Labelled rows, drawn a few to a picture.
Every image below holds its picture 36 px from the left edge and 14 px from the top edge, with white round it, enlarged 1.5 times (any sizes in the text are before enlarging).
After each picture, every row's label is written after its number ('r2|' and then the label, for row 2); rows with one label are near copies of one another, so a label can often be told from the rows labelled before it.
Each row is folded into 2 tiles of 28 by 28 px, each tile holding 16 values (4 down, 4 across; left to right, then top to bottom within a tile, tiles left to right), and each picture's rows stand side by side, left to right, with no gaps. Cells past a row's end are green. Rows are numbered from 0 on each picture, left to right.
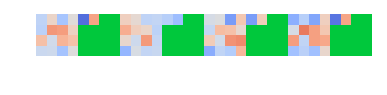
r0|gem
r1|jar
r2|gem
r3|gem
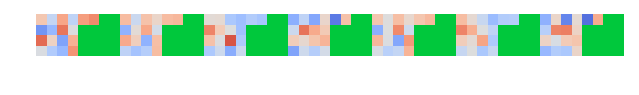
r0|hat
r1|hat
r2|jar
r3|gem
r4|hat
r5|jar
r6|gem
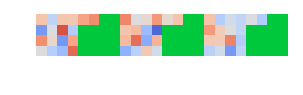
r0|hat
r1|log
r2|jar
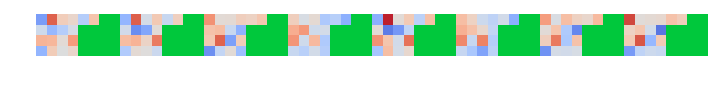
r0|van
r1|van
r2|log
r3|jar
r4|van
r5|jar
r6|log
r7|log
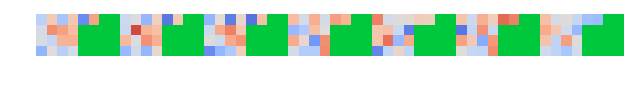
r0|gem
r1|gem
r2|gem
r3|hat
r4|log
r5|hat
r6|jar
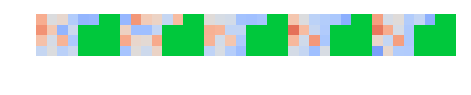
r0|jar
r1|van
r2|jar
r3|jar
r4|jar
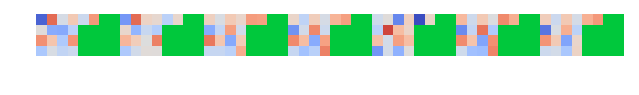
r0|van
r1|van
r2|hat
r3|hat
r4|gem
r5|hat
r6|hat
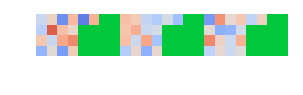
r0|gem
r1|jar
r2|van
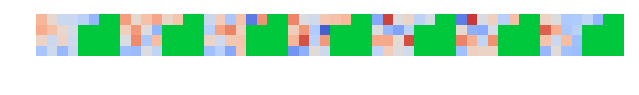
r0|jar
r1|log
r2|gem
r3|log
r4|van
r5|van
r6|jar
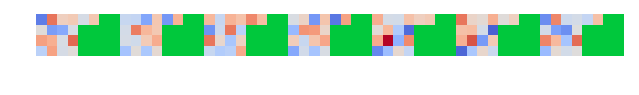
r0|van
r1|gem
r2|hat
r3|gem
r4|log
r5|log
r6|van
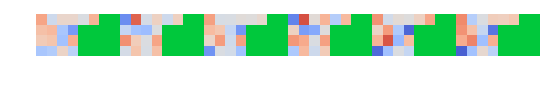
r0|log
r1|van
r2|log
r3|van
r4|log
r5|log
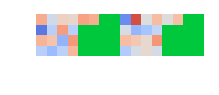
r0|hat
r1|van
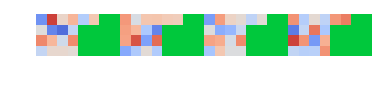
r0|van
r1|log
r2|van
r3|hat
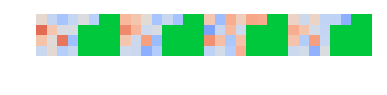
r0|jar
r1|jar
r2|hat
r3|jar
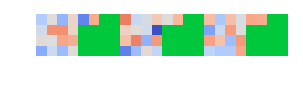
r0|gem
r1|log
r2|hat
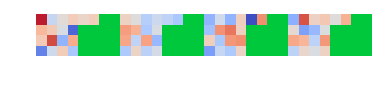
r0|log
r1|jar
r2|gem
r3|van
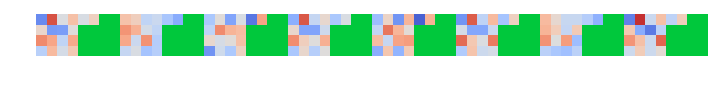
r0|van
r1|jar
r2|gem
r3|van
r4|gem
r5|van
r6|jar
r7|van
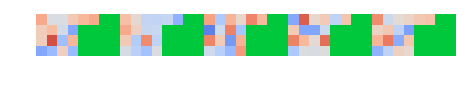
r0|log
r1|jar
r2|hat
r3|van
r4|log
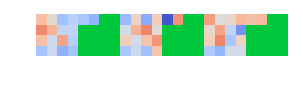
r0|jar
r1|gem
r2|log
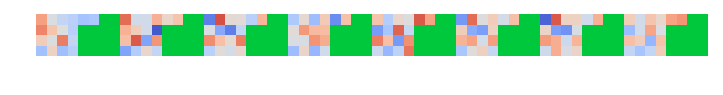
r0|jar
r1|log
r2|van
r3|gem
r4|hat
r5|van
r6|van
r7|hat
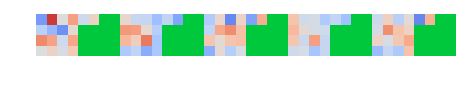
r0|van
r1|jar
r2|gem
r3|jar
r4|gem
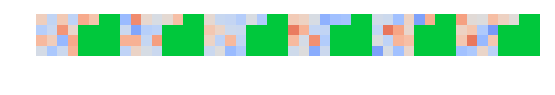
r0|hat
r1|van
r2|jar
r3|jar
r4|gem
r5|log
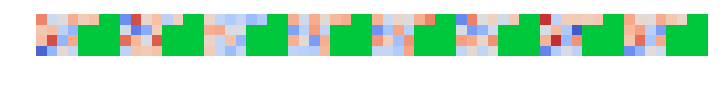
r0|log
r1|van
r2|jar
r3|hat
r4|hat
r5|van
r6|log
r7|log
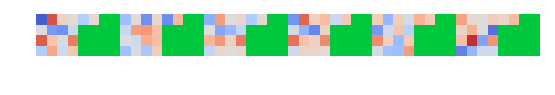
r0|van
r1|gem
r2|van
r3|van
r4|hat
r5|log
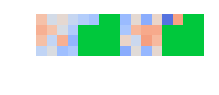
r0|jar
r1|gem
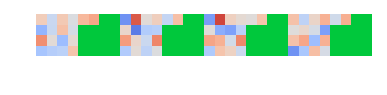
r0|hat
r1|van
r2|van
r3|log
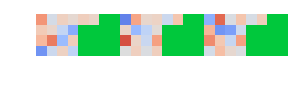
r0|log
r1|van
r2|van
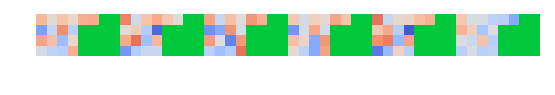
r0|hat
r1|log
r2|hat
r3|hat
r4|log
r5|jar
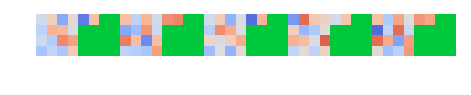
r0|gem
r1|hat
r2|gem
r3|van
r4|hat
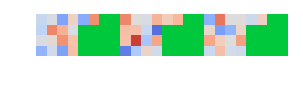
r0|gem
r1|log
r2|van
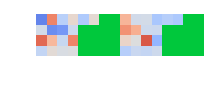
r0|van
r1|jar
